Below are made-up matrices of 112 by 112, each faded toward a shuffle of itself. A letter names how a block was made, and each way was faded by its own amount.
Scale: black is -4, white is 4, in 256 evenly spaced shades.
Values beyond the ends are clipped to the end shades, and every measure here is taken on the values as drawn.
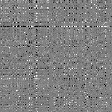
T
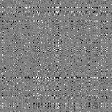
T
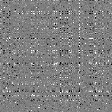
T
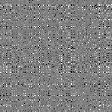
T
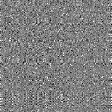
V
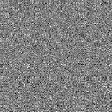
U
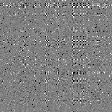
T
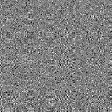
V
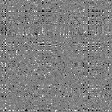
T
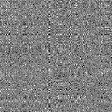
V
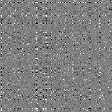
T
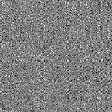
U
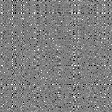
T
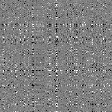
T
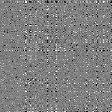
T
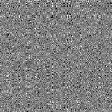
V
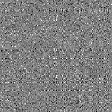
V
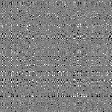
T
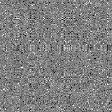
U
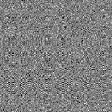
V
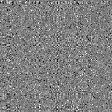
U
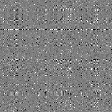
T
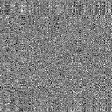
U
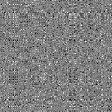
V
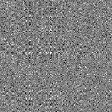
V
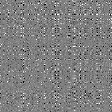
T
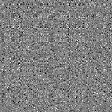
U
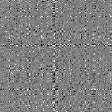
T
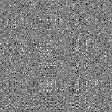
U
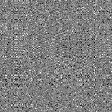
U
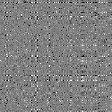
T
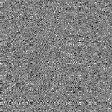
U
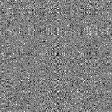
V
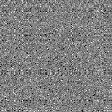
U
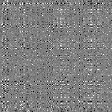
T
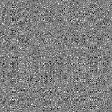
V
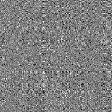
V
